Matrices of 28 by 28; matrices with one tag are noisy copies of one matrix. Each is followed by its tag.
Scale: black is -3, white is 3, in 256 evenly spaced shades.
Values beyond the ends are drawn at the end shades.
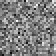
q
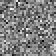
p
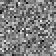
p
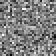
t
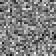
t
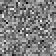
p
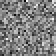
q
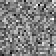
q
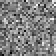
q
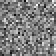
q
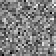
q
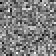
t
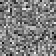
t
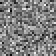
t
